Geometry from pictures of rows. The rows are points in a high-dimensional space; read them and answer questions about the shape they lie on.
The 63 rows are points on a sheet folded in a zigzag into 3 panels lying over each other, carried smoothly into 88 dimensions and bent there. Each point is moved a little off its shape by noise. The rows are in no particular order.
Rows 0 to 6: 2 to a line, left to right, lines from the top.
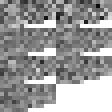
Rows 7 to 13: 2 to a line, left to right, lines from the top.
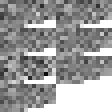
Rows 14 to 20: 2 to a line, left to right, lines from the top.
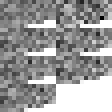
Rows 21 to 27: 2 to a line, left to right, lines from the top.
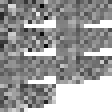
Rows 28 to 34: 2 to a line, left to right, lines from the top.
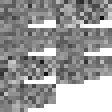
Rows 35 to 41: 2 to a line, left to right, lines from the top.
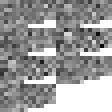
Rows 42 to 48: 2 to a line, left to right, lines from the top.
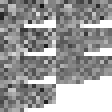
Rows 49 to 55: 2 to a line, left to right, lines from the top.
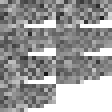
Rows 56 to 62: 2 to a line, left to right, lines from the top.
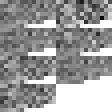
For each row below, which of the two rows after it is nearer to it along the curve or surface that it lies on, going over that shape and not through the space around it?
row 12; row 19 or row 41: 19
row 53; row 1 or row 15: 15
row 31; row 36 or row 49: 49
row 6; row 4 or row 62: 62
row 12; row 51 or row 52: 51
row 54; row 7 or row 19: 7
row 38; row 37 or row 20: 20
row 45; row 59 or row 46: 46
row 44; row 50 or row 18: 50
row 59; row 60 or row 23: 23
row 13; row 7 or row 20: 7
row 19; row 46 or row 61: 46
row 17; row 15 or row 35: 35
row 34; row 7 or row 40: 7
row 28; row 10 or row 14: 10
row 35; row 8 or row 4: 8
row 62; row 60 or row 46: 46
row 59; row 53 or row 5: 53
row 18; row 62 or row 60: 62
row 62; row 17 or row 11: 17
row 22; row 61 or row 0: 0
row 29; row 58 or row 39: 39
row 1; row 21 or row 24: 21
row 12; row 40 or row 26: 26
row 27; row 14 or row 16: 16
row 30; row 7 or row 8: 8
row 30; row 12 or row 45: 45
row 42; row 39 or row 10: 39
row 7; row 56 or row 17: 56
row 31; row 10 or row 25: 10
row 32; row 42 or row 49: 42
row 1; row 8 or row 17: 17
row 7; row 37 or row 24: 24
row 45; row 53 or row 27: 27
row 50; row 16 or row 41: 16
